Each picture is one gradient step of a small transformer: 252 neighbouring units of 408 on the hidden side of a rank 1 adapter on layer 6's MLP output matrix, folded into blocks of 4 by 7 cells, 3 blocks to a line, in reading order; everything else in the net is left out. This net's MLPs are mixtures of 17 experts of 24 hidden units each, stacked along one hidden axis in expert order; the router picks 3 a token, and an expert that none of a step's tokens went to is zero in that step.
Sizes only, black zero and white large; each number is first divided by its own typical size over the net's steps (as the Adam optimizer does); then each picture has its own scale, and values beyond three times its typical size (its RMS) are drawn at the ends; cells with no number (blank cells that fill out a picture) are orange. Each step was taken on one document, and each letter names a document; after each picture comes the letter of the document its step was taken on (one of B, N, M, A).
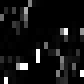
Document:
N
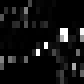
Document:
N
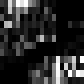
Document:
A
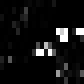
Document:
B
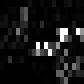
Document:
B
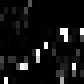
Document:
N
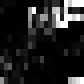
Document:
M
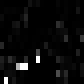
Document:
N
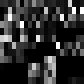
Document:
A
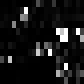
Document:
B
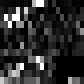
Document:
M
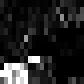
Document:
M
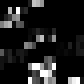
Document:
A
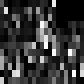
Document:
M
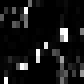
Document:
N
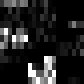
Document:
A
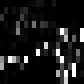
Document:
N
